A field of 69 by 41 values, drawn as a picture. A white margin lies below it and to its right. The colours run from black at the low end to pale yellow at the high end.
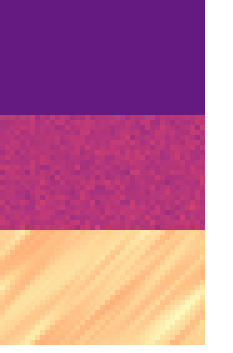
It is made of 3 by 1 panels. Panel 1,1: low, flat. Panel 2,1: middling, fine-grained, faint in contrast. Panel 3,1: very high, slanting up to the right, faint in contrast.
